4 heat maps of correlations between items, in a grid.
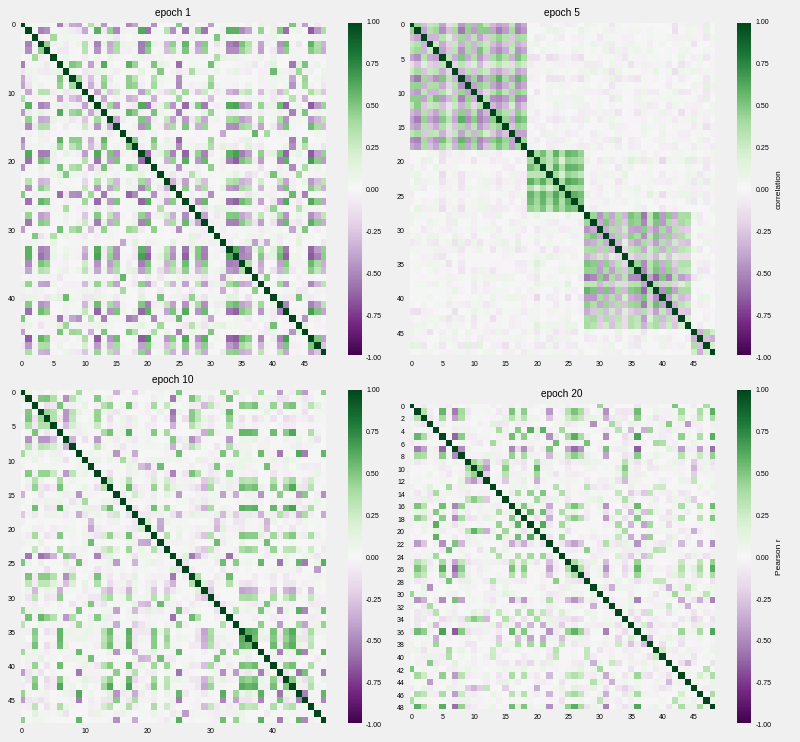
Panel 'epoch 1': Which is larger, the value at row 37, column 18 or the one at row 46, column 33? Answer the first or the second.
the first
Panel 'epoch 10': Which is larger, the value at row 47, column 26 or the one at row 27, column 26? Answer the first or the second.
the second
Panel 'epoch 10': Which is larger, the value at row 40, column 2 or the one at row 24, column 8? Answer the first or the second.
the first
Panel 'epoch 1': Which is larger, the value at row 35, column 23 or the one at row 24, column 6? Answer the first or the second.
the second
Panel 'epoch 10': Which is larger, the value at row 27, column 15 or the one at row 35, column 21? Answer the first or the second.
the second
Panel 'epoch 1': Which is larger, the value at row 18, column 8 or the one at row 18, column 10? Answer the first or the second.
the first
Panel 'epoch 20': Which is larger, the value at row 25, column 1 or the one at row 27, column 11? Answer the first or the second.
the first
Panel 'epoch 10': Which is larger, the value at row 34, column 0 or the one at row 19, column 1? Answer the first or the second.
the first
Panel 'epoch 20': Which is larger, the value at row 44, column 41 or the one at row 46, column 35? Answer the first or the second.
the second
